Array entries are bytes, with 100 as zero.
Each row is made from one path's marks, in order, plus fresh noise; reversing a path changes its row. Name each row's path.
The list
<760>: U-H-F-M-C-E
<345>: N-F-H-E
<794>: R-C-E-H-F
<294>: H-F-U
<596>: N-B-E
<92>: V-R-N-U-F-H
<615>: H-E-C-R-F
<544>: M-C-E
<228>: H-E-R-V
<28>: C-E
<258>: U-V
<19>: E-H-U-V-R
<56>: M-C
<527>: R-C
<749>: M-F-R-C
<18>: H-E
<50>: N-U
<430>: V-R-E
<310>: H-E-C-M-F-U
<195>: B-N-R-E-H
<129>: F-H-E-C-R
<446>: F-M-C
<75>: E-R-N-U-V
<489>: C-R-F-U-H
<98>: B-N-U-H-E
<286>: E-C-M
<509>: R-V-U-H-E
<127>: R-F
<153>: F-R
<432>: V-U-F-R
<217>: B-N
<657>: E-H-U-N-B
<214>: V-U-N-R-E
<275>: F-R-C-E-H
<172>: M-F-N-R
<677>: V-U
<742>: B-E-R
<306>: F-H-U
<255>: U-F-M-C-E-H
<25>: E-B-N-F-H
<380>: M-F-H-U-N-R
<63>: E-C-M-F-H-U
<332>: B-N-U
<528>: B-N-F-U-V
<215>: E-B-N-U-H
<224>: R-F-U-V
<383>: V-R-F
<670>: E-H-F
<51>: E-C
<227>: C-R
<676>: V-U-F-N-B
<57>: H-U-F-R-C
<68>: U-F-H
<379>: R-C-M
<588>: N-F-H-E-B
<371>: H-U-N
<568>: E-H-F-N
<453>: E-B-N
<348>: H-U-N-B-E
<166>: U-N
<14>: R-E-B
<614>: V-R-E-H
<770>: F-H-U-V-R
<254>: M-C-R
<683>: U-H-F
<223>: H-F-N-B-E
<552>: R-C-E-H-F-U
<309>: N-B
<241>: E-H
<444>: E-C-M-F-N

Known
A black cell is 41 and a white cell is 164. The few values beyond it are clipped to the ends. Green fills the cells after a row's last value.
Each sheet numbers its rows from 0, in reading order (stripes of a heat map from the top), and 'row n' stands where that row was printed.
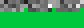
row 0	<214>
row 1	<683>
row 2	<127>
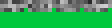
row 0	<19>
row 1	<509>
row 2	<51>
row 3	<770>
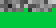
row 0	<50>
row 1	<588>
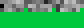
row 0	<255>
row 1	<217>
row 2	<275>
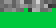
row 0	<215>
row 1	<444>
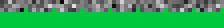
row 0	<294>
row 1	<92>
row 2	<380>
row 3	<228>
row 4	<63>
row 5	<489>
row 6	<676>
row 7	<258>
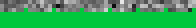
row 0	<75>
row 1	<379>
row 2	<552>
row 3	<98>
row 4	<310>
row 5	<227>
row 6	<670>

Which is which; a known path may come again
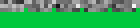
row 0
<742>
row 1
<14>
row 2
<68>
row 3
<25>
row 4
<683>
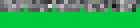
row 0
<241>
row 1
<383>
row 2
<371>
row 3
<56>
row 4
<63>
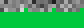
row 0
<195>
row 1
<214>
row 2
<18>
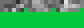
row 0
<676>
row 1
<286>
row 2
<129>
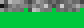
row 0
<552>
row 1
<446>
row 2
<166>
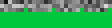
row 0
<153>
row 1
<217>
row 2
<28>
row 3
<92>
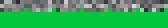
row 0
<453>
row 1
<98>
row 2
<615>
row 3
<227>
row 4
<614>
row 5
<677>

